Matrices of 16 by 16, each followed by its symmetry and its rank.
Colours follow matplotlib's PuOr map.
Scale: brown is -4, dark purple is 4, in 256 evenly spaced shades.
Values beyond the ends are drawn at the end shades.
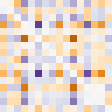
antisymmetric, rank two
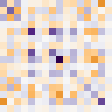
symmetric, rank three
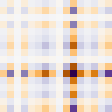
symmetric, rank one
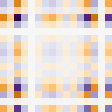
symmetric, rank one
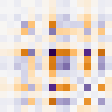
symmetric, rank two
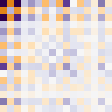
symmetric, rank two
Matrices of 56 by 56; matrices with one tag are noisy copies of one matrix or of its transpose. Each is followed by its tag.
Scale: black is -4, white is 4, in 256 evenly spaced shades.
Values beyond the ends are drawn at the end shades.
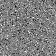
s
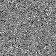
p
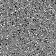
s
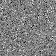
p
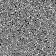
s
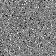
s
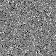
p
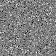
p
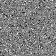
s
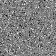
s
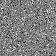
p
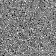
s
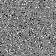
s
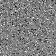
s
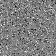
s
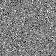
p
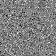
s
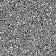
p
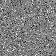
p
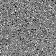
s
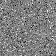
p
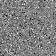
s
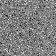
s
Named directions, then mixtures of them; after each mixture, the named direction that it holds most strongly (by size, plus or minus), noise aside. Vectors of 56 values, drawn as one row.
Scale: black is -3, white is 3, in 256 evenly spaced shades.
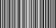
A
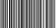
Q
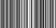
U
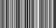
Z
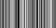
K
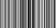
U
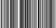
K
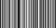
A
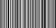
Q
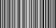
A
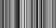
K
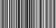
Q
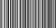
Q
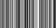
Z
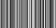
U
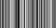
K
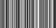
Z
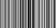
U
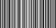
A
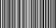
A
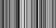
K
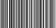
Q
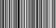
K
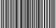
A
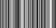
K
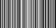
A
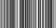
K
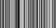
K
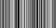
K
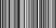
K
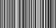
A
